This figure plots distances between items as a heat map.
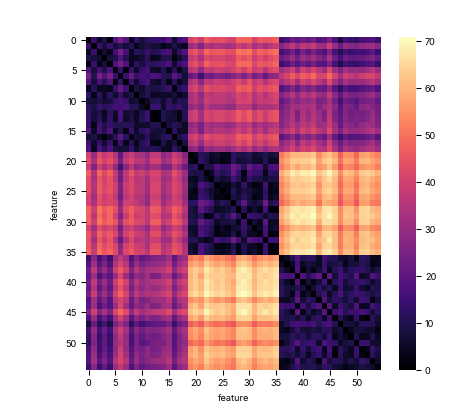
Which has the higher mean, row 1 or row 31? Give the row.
31
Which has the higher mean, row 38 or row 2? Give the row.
38
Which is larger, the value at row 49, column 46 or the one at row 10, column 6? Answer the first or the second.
the second
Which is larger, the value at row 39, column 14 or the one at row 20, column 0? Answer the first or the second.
the second
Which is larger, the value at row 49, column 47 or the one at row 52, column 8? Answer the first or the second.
the second
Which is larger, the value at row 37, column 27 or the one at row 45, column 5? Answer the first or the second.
the first
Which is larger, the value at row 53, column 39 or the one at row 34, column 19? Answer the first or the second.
the first
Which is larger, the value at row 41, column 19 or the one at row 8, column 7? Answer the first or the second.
the first
